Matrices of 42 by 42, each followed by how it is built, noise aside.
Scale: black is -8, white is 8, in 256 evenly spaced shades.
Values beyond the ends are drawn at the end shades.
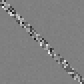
banded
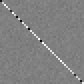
diagonal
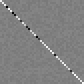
diagonal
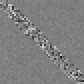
banded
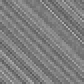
Toeplitz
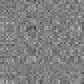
low rank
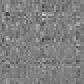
low rank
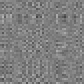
low rank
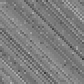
Toeplitz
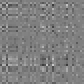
low rank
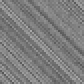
Toeplitz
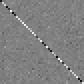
diagonal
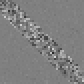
banded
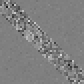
banded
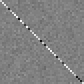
diagonal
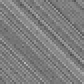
Toeplitz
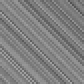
Toeplitz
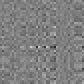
low rank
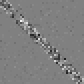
banded
